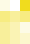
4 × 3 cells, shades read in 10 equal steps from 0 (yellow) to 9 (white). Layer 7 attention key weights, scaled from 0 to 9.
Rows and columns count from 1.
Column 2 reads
9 5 6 6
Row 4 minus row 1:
-3 -3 7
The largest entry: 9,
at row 1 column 2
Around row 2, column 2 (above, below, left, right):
9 6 4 4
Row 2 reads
4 5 4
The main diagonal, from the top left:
8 5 8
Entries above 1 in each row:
2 3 3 3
